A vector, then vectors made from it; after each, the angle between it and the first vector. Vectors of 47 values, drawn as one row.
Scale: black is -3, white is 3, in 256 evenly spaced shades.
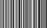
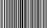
partly opposed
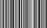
nearly parallel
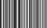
orthogonal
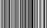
partly opposed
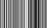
orthogonal
